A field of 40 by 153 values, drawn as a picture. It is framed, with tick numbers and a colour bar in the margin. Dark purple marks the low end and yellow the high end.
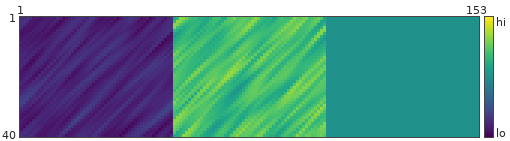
It is made of 1 by 3 panels. Panel 1,1: very low, slanting up to the right, faint in contrast. Panel 1,2: high, slanting up to the right. Panel 1,3: middling, flat.
